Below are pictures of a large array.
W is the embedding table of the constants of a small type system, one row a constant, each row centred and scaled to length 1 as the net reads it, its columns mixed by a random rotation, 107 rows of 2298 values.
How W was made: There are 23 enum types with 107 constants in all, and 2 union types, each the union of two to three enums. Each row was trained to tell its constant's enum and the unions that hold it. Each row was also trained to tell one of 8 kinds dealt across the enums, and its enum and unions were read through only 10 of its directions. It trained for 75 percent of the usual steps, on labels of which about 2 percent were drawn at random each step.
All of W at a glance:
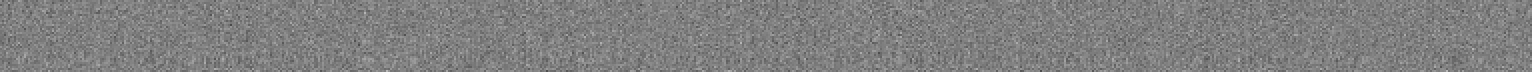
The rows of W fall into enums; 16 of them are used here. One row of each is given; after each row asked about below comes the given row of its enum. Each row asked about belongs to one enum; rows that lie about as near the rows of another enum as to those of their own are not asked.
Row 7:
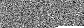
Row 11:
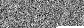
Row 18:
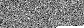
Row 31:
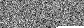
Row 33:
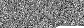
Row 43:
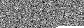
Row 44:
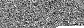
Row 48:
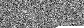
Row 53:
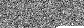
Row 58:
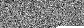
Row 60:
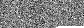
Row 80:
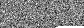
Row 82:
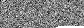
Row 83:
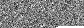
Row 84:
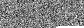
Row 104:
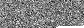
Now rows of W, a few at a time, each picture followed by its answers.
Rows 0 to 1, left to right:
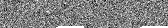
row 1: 33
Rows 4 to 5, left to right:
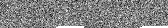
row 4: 84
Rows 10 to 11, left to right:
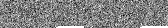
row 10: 60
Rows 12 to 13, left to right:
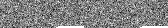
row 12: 43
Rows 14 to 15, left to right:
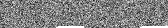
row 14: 60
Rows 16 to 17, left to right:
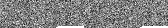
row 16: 104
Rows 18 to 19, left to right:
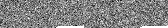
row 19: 104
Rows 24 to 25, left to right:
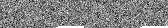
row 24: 11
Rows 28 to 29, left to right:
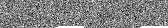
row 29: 84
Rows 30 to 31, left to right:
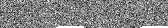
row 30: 82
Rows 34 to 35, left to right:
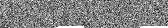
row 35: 18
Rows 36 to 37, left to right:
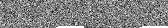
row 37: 48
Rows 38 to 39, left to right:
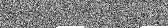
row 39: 53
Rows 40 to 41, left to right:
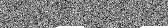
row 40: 33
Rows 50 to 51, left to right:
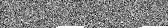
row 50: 11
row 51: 7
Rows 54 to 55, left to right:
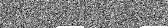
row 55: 11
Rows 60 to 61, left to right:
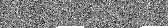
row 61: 11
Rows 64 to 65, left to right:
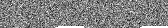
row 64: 7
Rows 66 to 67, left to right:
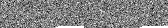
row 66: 82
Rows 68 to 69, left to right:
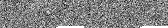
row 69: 53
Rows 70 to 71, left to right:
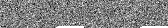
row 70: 44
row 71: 31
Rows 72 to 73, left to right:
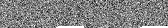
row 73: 33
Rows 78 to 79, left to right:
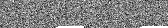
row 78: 48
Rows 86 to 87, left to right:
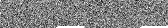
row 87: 43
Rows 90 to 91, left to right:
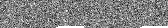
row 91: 43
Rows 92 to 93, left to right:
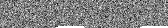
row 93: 84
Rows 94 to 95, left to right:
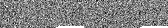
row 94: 48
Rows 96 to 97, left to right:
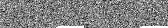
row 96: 43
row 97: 60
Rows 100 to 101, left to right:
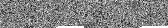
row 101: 48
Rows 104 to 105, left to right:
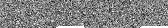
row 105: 18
